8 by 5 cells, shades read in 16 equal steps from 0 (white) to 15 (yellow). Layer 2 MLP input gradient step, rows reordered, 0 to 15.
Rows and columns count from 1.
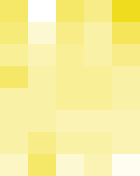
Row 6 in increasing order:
5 5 5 6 6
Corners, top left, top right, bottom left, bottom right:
10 15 4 1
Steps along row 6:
same down same same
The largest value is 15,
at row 1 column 5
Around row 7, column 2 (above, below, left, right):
6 10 6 6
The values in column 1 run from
4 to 10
